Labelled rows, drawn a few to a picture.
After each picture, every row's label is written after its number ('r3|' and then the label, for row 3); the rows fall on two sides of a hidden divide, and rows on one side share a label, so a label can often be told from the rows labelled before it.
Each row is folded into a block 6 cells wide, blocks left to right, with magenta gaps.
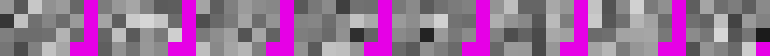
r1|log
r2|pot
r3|log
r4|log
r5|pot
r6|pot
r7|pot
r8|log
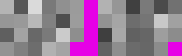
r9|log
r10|pot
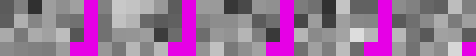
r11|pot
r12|log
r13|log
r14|pot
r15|log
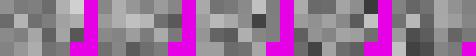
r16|log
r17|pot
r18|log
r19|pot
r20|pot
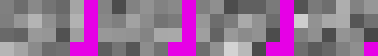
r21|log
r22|pot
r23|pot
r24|pot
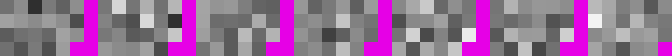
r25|pot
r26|pot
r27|pot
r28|pot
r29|log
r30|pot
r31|pot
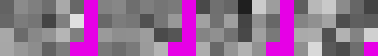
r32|log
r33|log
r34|log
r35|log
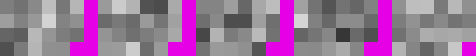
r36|pot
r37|log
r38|log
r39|pot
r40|log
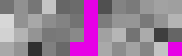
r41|pot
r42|log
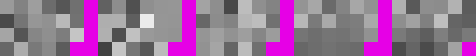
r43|pot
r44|pot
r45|pot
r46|pot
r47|pot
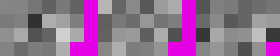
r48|pot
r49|log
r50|log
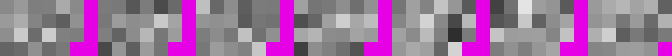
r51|log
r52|pot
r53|log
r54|pot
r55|log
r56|log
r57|log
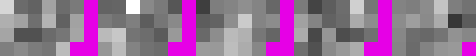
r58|pot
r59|log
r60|log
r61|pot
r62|pot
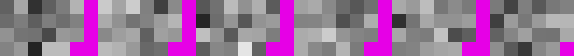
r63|pot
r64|log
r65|log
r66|log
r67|log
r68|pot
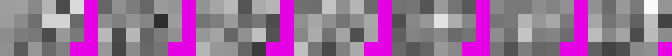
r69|pot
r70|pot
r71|log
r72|log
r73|pot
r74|pot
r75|pot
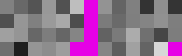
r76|pot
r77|log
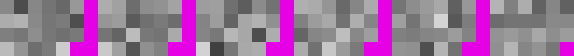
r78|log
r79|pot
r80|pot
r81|log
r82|pot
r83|log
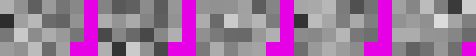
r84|log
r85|pot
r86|pot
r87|log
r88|pot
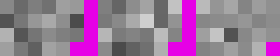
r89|pot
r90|pot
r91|log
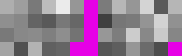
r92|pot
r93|pot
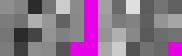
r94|pot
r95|log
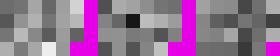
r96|log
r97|pot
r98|pot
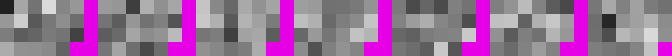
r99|pot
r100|pot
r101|pot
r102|pot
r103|pot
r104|pot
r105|pot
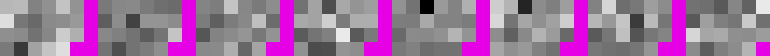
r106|pot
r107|pot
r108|log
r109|pot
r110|pot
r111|pot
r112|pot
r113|pot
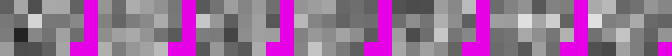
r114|pot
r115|log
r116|pot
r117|log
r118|pot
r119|pot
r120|pot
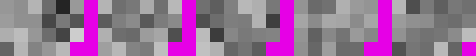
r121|log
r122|log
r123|pot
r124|pot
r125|pot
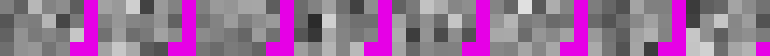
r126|log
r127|log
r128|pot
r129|log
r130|pot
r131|log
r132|pot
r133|log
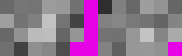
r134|pot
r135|pot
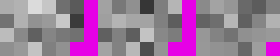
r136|log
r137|log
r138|log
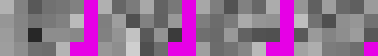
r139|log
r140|log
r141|pot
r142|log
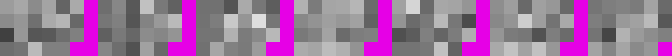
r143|pot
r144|pot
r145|pot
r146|log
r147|pot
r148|log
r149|pot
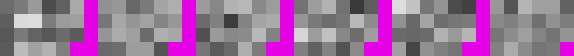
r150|log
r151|pot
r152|pot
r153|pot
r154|pot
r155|log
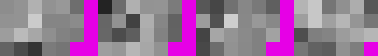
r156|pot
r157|log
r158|pot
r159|pot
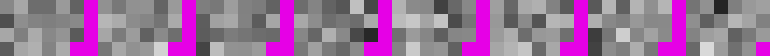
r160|log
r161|log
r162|log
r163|log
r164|log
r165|log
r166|pot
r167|pot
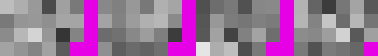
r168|log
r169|pot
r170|log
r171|pot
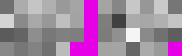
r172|pot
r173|log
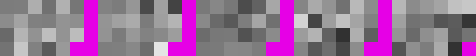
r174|log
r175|log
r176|pot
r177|pot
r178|pot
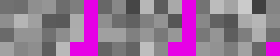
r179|log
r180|pot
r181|pot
